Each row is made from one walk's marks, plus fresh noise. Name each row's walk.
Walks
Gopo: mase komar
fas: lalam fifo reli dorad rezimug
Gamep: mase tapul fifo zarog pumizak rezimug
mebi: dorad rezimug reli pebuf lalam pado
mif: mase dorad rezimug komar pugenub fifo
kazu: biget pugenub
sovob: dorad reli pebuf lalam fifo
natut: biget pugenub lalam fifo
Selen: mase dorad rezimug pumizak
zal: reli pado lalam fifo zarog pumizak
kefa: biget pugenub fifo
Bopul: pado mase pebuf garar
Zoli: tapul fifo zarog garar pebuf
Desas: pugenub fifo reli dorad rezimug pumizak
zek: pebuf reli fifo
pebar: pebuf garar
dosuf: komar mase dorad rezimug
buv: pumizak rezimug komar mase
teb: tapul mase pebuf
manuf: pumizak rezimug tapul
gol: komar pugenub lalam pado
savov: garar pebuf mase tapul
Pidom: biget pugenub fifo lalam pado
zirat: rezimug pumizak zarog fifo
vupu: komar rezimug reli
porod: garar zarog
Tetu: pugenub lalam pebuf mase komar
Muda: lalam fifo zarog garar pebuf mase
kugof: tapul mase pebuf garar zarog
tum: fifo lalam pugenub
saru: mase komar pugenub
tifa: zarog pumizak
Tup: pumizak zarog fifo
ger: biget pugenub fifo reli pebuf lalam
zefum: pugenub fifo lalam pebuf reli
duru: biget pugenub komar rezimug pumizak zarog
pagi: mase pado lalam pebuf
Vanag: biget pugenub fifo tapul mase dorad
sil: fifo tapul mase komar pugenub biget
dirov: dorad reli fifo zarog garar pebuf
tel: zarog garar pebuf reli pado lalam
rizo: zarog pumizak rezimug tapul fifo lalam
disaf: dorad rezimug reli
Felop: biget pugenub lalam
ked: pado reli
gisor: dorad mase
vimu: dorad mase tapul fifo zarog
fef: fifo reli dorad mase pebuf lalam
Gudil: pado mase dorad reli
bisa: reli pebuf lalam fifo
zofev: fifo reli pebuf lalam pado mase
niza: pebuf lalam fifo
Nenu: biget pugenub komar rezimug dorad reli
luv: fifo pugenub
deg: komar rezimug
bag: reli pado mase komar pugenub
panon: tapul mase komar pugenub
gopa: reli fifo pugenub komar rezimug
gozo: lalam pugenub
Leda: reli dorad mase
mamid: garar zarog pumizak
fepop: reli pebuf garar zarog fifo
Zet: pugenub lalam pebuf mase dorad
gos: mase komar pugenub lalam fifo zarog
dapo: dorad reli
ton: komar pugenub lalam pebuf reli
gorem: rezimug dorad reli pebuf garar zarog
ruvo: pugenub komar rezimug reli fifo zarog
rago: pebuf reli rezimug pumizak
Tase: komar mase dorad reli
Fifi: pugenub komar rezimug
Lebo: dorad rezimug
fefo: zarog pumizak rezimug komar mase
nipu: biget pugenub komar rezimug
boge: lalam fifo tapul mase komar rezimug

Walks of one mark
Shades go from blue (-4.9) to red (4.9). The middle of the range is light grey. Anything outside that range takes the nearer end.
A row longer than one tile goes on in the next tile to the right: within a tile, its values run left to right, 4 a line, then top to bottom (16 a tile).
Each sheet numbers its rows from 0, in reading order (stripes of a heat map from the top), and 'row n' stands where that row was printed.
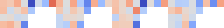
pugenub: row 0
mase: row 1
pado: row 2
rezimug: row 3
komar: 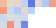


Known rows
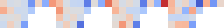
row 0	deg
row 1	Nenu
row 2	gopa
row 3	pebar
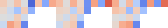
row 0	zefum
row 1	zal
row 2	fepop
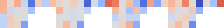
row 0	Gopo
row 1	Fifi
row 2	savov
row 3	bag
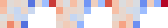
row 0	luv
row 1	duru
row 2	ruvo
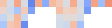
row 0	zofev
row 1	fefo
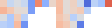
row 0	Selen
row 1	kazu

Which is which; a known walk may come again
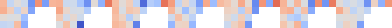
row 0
manuf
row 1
Nenu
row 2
kazu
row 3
boge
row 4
zal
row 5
mamid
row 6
deg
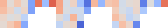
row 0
Tup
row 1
Tase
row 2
natut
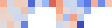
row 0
Pidom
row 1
dapo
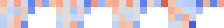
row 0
zofev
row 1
Muda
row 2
gos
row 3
disaf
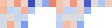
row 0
gol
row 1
Tetu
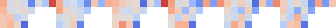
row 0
kefa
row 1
dosuf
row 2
luv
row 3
dirov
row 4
zefum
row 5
bisa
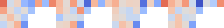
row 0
vimu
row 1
Bopul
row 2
tum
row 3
saru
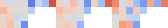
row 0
nipu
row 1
duru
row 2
Zoli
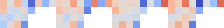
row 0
Zet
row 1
tifa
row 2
Fifi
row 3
bag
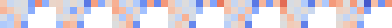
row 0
Selen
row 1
niza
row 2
gorem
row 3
vupu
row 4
mebi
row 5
Vanag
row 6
tel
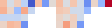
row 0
pebar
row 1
ruvo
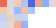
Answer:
savov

